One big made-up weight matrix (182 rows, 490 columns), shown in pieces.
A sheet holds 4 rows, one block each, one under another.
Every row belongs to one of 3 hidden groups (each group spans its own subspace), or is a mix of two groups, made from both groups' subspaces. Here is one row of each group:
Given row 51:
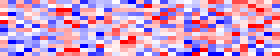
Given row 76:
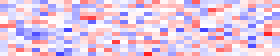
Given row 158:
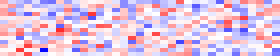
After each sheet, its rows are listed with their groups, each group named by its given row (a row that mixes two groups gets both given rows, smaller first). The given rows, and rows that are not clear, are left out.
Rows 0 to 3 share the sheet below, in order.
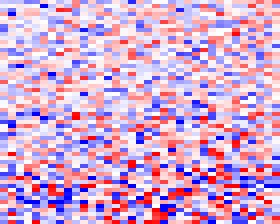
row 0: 51
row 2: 51
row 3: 76
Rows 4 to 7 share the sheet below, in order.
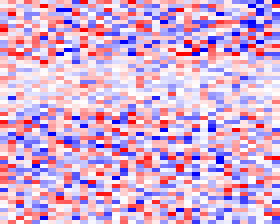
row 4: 51
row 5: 51
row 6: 158
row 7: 158
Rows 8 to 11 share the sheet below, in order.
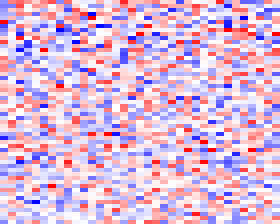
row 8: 158
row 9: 158
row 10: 76
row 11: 76
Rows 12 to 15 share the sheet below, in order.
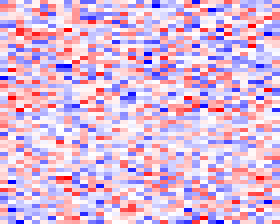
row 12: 76
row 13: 51
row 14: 158
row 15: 51
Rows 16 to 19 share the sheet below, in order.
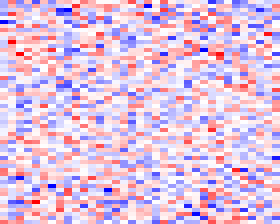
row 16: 51
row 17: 158
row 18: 158
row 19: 76
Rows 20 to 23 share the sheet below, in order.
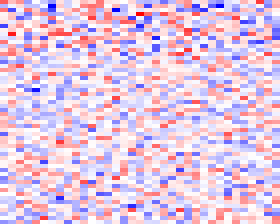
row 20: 158
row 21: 76
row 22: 158
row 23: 158
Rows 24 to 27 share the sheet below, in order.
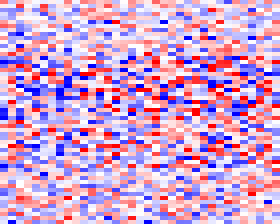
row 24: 76
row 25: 76
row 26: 76
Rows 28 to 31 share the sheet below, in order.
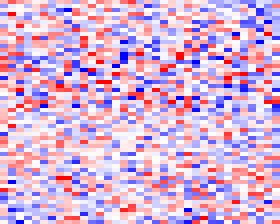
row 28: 51 and 158
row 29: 158
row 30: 51 and 158
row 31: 51
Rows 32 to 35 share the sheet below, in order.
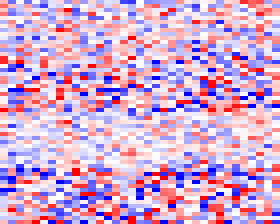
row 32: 51 and 158
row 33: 76
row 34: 51
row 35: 51
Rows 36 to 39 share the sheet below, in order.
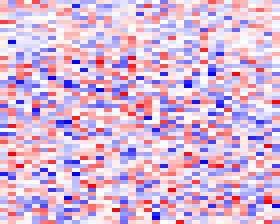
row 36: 51
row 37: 158
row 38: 51
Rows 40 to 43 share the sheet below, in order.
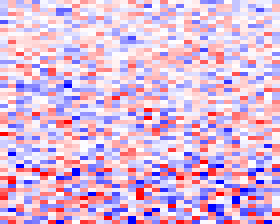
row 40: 51
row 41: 76 and 158
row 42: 51
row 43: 51
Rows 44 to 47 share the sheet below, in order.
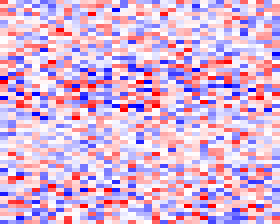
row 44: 158
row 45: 158
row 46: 51
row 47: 76
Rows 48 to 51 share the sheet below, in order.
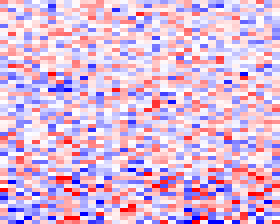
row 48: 158
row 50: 158
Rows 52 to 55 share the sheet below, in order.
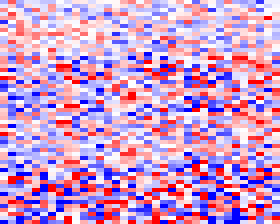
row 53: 51
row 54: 51
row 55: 76
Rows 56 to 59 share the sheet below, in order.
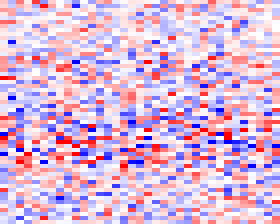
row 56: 51
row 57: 51
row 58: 158
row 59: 158
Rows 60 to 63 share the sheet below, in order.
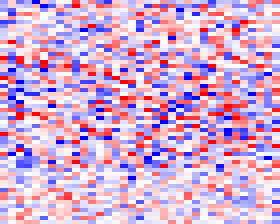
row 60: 51
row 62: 51 and 158
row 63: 158
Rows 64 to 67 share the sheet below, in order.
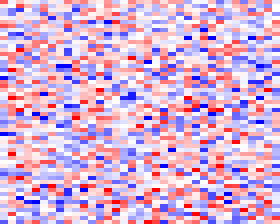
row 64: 76
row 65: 51
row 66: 51
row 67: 76
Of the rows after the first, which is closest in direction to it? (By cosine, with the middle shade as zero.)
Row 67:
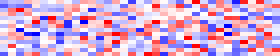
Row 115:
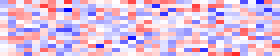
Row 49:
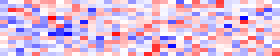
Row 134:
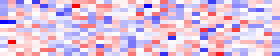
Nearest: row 49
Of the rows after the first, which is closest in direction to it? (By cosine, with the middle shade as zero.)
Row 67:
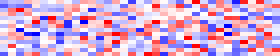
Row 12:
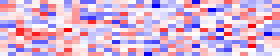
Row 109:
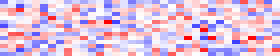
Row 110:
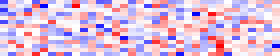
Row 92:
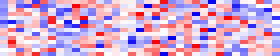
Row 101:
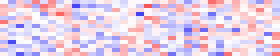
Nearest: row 109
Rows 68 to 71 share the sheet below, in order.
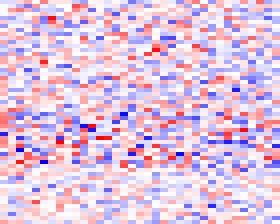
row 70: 158
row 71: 76
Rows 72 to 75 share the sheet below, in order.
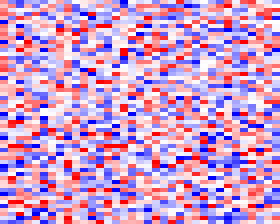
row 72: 158
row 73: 158
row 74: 76
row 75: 76
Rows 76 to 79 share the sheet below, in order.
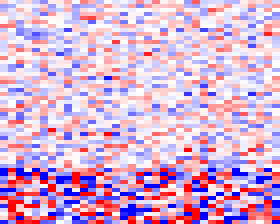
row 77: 76
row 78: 76
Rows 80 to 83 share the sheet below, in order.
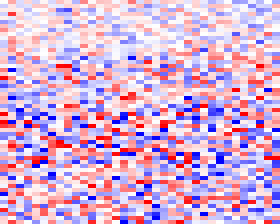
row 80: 51
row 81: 51
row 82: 158
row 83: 158
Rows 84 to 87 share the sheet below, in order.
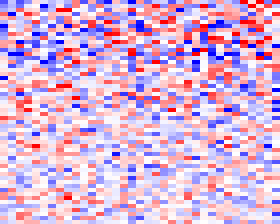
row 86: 76
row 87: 158
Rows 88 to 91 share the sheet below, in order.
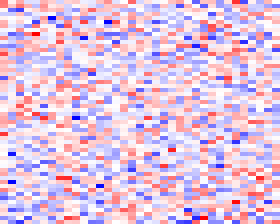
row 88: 76
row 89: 158
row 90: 51
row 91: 51
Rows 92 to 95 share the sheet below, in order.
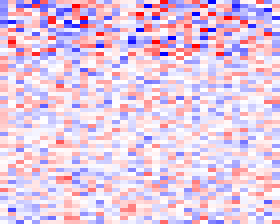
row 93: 158
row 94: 158
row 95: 51
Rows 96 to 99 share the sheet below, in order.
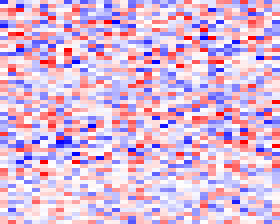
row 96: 76
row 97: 51 and 158
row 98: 158
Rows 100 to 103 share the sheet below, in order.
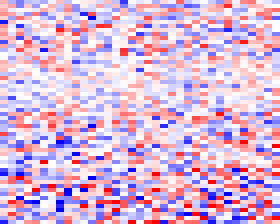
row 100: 158
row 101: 51 and 158
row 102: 158
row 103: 76
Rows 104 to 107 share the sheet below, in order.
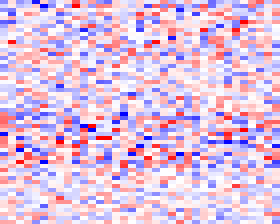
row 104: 51
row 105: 158
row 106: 158
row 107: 158
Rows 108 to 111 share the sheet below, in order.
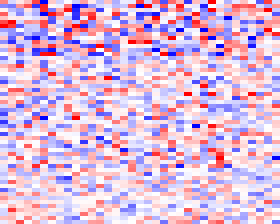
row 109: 76
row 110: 51 and 158
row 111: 51
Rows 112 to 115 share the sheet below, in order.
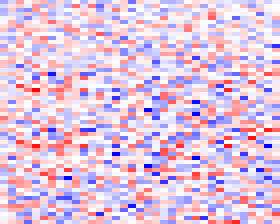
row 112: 158
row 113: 76
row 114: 76
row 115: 51 and 158
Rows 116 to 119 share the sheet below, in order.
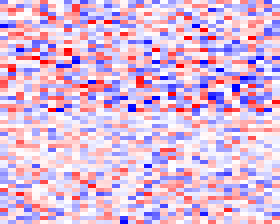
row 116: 76
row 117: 51
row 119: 158
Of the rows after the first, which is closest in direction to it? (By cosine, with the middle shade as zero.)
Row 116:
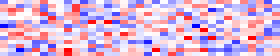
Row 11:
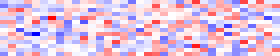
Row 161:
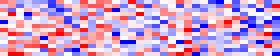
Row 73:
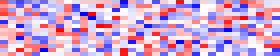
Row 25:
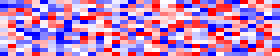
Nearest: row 11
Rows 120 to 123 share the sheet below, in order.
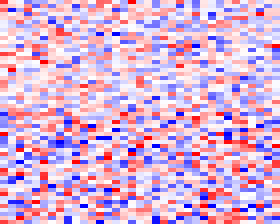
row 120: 76 and 158
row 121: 51
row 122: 158
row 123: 76
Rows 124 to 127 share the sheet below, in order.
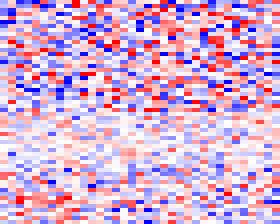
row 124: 51
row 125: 76
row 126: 51
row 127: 76 and 158
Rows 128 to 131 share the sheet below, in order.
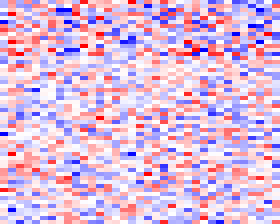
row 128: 51
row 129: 76
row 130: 51 and 158
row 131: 51
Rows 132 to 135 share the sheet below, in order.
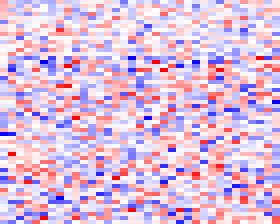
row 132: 158
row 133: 51 and 158
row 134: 51
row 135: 158
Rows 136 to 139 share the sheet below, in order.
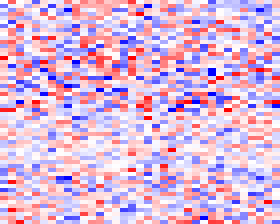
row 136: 51 and 158
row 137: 76 and 158
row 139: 51
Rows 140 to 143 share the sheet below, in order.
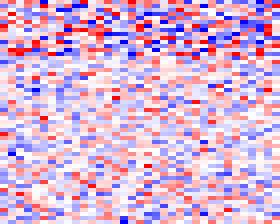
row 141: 76
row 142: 51 and 76
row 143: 158
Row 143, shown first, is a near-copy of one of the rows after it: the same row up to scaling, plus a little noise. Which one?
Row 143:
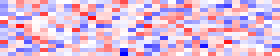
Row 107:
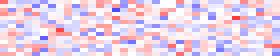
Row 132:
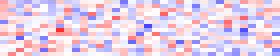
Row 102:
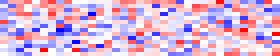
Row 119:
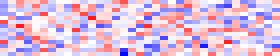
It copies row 119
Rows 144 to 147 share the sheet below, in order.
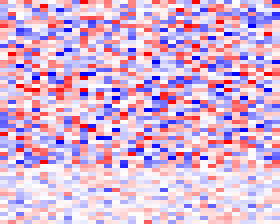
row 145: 76
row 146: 158
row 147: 76
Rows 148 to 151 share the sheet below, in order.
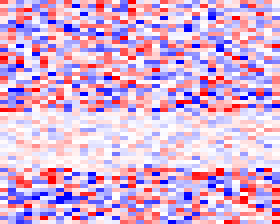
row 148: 158
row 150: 76
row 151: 158
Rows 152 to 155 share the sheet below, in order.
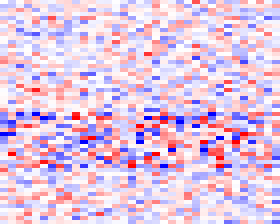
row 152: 76
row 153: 76
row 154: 51
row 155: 158
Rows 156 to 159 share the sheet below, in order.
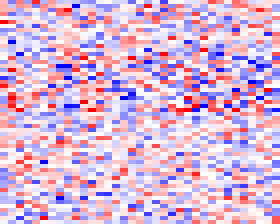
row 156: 51
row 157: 51
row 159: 158
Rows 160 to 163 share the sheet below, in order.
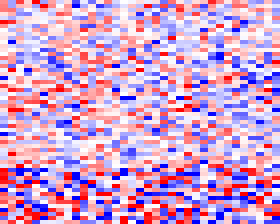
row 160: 51
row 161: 51 and 158
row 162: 51
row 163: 158
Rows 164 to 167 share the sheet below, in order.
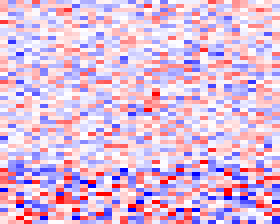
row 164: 51
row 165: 76 and 158
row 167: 158
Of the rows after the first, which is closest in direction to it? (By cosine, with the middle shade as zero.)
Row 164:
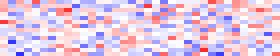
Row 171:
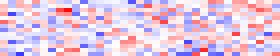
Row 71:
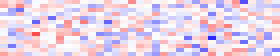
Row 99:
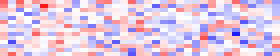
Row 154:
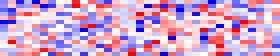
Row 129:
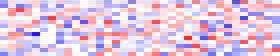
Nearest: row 171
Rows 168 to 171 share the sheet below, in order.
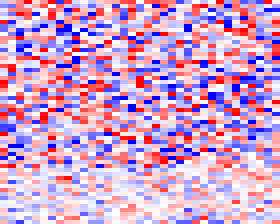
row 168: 158
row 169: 51
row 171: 51
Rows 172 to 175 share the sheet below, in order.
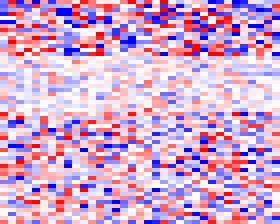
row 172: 51
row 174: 76
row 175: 76
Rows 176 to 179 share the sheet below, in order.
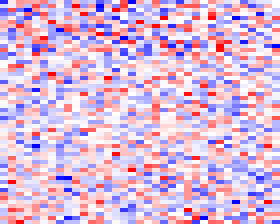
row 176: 158
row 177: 76
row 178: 76
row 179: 51
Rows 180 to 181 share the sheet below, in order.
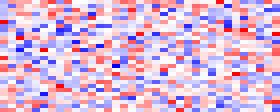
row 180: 158
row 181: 158
